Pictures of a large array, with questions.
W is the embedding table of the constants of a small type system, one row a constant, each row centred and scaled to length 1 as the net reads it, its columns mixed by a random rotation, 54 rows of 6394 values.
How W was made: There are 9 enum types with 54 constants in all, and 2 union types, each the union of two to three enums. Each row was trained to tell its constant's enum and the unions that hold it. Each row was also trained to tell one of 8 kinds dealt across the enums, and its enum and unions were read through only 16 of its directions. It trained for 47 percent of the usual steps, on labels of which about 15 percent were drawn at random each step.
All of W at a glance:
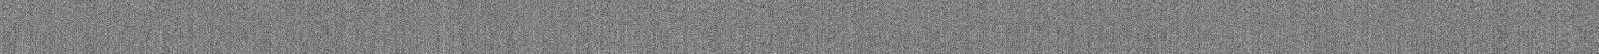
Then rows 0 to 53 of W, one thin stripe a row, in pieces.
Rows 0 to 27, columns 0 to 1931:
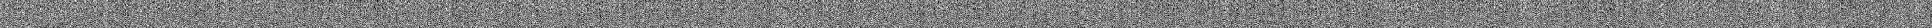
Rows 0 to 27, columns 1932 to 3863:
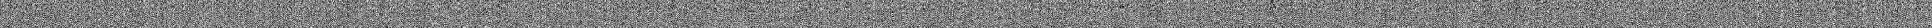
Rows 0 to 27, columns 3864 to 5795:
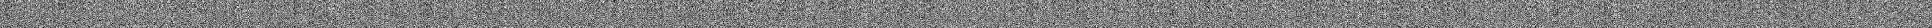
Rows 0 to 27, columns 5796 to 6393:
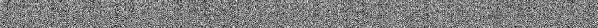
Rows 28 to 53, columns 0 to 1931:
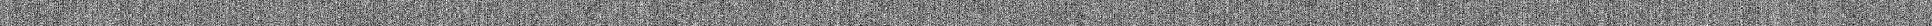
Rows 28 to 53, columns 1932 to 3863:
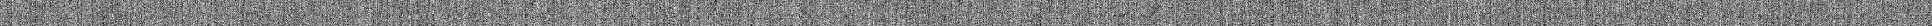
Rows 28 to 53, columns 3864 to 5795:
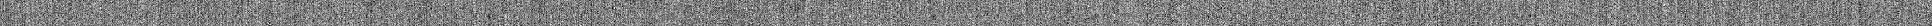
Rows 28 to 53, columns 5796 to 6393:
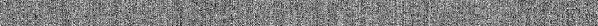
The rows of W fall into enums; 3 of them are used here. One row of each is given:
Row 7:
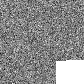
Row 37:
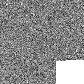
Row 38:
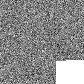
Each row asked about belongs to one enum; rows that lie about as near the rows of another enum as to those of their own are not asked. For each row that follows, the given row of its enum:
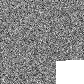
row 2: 37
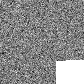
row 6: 7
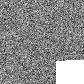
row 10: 38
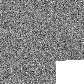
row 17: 38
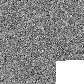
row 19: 38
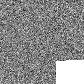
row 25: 38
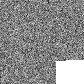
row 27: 7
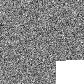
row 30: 37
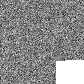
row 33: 37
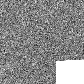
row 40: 38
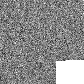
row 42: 7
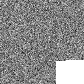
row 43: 7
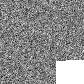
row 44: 7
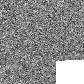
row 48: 38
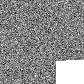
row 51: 38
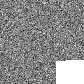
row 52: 7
